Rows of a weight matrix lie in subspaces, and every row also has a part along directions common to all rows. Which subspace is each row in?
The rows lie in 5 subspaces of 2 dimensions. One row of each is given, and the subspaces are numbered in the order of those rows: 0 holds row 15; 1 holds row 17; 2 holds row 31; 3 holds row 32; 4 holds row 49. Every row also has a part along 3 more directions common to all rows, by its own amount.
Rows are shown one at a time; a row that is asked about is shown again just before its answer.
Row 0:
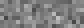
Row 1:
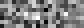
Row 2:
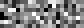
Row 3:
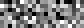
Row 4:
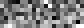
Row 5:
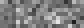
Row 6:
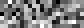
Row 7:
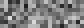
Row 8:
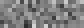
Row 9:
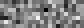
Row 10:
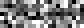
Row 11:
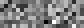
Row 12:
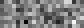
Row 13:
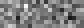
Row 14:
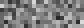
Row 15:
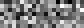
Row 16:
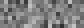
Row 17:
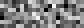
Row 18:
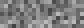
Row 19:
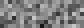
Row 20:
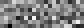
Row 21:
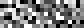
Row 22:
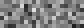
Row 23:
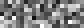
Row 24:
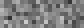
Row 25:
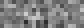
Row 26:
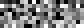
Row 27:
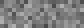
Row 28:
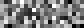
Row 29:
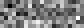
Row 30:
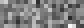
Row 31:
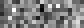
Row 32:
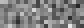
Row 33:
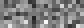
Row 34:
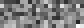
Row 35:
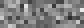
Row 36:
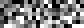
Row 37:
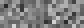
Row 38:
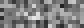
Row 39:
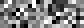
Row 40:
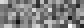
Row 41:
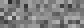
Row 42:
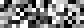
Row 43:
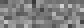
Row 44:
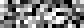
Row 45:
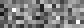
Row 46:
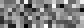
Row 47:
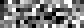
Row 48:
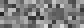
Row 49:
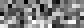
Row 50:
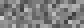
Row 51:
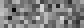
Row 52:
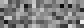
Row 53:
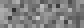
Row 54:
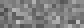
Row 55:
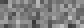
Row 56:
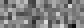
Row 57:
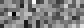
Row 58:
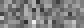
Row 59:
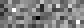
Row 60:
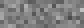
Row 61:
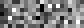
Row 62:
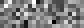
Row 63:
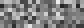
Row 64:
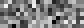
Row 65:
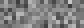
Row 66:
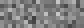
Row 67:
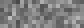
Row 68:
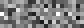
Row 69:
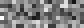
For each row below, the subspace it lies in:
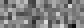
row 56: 3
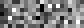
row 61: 2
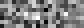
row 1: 1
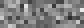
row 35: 1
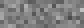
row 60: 1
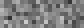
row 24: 2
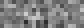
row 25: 1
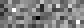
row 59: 2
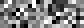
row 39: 4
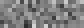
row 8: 3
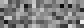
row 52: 3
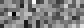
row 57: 0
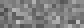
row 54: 2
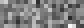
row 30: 3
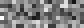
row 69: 1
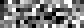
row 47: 2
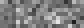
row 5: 2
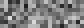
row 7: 4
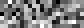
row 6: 4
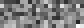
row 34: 0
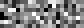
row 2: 1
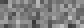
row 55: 3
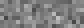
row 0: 2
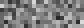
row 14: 0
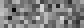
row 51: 2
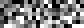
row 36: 0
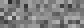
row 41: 4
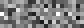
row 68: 1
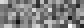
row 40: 3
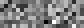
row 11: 4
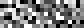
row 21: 0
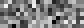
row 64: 4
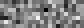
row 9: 1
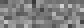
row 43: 3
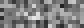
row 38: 1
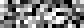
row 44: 2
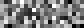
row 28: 0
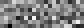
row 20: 0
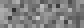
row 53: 2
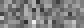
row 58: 4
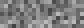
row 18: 4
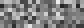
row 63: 0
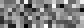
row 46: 3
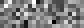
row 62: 4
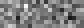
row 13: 3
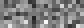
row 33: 0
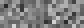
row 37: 4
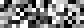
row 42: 4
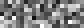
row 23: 4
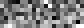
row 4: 0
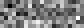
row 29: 1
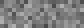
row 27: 3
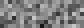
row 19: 4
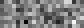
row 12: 2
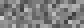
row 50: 4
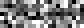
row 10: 1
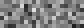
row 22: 0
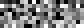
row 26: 0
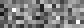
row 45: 2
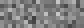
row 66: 0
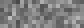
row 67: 2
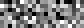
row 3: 0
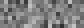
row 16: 3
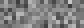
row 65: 3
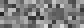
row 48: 1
